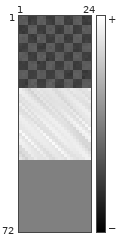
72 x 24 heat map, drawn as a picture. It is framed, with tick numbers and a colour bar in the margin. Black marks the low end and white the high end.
It is made of 3 by 1 panels. Panel 1,1: low, checkered. Panel 2,1: very high, slanting down to the right, faint in contrast. Panel 3,1: middling, flat.
